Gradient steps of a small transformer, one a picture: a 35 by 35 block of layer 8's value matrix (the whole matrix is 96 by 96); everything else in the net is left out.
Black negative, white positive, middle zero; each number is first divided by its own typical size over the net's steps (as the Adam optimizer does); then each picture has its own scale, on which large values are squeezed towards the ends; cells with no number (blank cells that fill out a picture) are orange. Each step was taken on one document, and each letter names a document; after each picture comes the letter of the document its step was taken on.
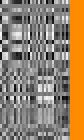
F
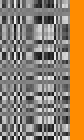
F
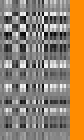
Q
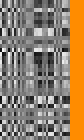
F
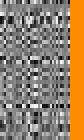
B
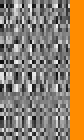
B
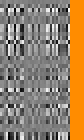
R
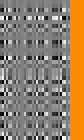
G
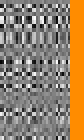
B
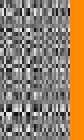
B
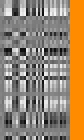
Q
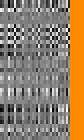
R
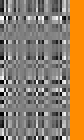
G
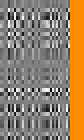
R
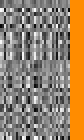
B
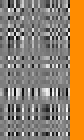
R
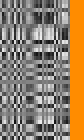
F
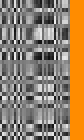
F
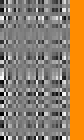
G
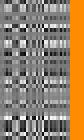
Q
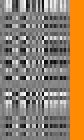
Q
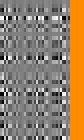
G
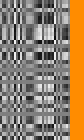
F
